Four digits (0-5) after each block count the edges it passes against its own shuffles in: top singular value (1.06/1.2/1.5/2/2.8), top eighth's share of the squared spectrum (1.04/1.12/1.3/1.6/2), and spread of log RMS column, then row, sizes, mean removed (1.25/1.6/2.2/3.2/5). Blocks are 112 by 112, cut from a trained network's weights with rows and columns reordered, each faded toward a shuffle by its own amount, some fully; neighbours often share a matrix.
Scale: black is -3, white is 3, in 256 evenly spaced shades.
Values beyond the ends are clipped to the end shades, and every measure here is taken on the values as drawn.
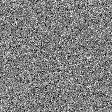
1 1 0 0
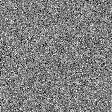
0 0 0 0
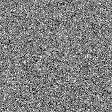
0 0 0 0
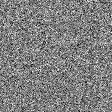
0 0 0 0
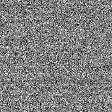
2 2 2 0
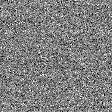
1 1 0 0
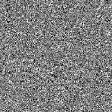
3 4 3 2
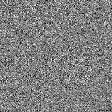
3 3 0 2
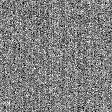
2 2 0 0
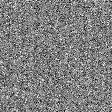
0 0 0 0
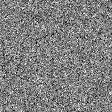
1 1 0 0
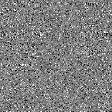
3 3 1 3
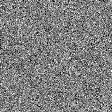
1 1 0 0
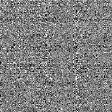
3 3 4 1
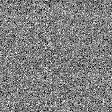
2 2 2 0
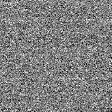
2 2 2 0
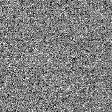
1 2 1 0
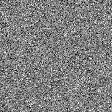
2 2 1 1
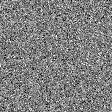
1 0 0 0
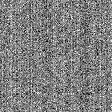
3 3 0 2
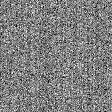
2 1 0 0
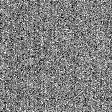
2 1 0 0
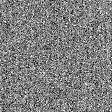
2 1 0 0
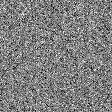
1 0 0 0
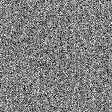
1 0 0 0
